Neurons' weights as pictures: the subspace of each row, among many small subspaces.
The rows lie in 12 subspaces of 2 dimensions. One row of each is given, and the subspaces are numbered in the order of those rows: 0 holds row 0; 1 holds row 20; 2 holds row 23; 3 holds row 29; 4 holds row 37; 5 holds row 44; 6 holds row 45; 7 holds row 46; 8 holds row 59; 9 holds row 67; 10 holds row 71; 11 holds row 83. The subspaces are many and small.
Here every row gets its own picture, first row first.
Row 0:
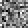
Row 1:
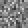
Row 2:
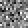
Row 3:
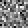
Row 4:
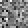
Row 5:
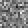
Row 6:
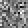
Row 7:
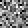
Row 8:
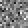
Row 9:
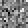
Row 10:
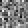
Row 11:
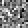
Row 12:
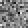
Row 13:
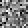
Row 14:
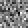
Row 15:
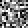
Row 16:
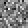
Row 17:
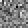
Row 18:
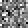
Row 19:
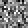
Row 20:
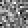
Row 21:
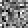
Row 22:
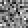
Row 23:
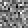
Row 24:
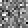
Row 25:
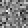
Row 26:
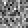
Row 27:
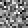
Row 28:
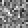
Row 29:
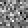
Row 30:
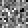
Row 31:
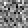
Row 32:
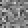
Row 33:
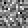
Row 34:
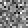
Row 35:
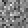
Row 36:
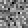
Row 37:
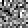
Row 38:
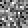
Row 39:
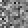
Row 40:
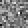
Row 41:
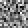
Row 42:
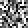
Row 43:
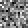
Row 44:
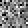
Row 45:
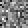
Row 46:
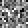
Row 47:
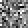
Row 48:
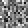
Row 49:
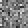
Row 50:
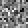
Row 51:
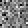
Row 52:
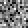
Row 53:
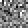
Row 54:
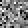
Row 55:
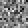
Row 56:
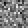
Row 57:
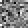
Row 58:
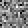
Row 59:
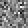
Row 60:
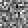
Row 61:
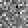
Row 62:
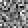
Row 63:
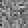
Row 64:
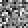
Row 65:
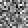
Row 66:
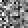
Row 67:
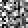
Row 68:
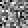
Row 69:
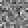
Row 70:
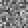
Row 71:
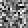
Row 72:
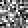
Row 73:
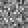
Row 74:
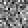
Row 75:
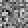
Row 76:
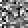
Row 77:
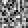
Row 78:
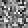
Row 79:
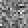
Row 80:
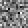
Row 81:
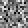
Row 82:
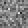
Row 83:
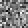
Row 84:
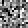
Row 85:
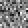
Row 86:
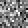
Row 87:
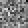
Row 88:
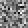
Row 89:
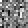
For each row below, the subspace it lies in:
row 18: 5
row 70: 11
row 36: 6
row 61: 5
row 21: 0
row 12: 1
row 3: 7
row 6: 8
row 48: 10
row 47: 10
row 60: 2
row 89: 8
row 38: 6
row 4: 6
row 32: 9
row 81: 8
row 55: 7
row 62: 7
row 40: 1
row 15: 0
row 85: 9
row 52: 1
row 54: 3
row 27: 5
